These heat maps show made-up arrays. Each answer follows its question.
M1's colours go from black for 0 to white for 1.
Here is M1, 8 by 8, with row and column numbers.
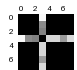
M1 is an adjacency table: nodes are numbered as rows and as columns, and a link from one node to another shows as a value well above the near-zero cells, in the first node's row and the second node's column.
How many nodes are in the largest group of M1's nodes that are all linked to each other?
2
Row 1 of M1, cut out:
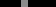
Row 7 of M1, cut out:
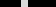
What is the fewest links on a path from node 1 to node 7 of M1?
2
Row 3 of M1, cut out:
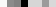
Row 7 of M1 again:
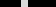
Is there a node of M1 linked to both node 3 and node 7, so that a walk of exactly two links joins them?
no
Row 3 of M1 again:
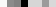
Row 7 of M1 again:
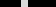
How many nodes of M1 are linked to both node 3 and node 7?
0
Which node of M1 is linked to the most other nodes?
node 3
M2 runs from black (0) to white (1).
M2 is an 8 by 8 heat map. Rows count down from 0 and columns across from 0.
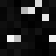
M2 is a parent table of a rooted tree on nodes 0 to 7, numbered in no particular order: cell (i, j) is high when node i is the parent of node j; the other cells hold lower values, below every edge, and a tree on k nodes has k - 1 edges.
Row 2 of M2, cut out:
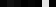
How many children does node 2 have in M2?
1
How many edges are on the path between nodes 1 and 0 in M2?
2
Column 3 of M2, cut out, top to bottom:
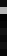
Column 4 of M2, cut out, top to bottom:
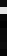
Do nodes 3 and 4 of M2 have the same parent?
yes
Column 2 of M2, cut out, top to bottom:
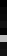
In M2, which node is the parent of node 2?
5
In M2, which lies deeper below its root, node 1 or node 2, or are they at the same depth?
the same depth
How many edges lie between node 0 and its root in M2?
0
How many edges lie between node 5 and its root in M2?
1
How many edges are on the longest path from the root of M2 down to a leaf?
3
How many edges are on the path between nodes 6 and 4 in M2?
4
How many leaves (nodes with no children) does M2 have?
4
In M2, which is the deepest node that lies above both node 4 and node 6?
5
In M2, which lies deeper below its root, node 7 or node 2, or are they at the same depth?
the same depth
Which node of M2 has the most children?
5
